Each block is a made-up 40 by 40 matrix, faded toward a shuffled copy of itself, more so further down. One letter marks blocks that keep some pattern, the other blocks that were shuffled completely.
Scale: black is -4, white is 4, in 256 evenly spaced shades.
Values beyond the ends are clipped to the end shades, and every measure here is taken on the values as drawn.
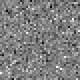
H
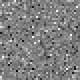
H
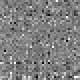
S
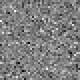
H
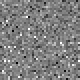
H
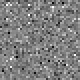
H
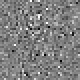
S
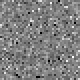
H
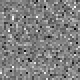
H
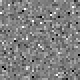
H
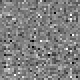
S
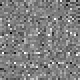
S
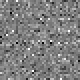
S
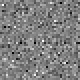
S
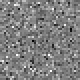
H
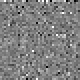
S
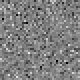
H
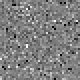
H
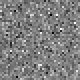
H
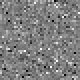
H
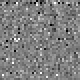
S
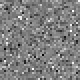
H
